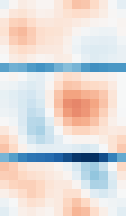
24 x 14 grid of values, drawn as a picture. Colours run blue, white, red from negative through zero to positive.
Histogram: skewed, a long tail of low values. Odd lines: rows 8 and 18. Slope: none.
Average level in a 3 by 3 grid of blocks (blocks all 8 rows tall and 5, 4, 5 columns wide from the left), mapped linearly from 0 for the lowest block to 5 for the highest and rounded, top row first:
331
155
320
